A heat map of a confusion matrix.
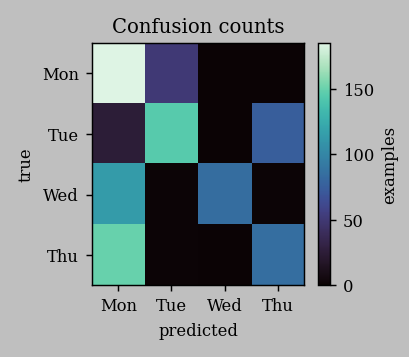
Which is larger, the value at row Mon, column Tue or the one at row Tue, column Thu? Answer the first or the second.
the second
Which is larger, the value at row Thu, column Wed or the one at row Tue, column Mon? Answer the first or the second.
the second
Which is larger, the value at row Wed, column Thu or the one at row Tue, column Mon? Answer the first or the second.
the second
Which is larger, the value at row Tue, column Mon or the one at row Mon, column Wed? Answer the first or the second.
the first
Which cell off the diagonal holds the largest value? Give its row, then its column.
Thu, Mon
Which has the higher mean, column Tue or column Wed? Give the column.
Tue
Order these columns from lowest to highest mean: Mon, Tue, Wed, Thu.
Wed, Thu, Tue, Mon
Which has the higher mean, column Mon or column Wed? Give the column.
Mon
